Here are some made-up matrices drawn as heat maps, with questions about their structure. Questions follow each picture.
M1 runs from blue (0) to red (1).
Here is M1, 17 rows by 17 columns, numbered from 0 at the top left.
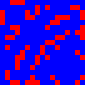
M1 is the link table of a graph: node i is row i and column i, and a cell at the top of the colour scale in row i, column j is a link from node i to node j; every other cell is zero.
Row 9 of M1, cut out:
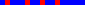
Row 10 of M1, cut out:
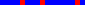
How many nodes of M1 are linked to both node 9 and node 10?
1
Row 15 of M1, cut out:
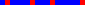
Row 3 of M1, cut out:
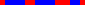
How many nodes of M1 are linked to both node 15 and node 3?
2
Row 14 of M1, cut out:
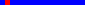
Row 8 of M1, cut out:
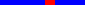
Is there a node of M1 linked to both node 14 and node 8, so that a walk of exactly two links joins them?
no
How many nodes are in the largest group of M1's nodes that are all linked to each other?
3
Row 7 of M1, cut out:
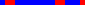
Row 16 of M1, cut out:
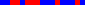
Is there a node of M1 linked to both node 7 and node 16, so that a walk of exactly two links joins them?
yes
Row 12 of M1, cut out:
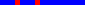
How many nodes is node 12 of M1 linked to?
2
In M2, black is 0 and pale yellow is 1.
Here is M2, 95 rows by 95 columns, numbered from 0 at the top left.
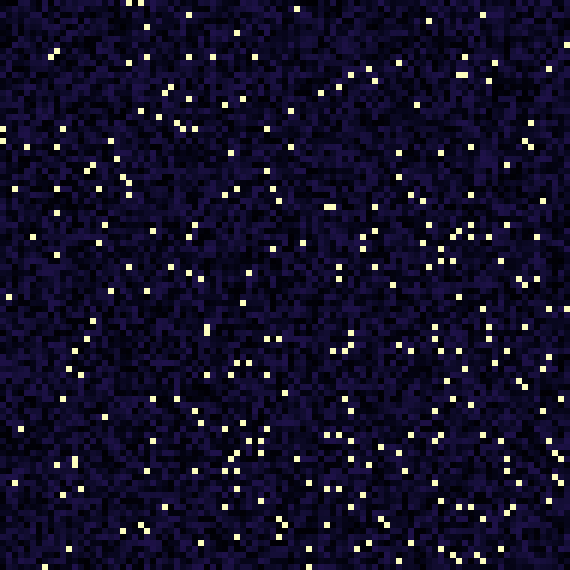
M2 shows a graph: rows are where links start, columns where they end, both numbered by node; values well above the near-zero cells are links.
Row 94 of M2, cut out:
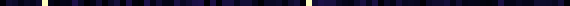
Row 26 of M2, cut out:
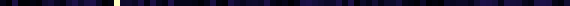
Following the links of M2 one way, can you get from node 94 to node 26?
no
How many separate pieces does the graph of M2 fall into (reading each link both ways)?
6
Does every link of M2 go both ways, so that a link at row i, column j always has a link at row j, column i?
yes
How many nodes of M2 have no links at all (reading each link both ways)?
4
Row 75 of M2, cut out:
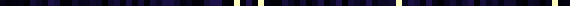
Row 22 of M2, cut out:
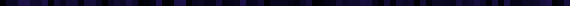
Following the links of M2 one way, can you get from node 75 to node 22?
no
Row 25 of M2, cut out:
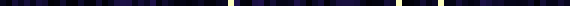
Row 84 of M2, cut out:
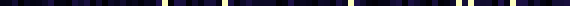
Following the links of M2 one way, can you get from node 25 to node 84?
yes
